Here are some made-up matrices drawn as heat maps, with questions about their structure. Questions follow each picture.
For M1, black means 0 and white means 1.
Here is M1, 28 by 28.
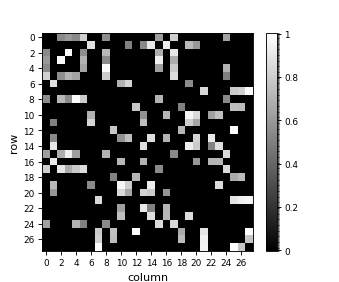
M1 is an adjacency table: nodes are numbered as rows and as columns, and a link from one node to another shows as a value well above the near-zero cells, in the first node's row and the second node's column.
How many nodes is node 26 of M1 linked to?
5
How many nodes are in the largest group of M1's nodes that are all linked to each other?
5
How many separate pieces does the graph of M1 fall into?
3
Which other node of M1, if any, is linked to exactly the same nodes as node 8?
node 17
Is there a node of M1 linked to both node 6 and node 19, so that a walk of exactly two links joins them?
yes
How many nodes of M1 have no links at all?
0
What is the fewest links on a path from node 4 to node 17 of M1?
1
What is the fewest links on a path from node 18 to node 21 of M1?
2
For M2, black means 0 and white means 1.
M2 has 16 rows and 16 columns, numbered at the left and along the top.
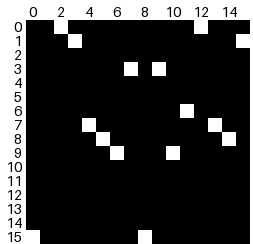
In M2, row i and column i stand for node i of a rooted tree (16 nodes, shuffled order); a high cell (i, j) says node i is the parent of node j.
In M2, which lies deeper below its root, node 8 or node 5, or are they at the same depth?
node 5
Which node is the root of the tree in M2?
1
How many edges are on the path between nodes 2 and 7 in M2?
5
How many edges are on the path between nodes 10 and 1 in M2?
3
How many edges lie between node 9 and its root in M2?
2
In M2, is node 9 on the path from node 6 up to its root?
yes
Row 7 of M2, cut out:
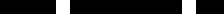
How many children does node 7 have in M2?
2
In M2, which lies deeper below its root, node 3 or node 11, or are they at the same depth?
node 11
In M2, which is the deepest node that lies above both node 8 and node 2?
15
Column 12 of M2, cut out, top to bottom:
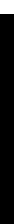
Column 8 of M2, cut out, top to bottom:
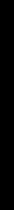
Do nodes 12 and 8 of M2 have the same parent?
no
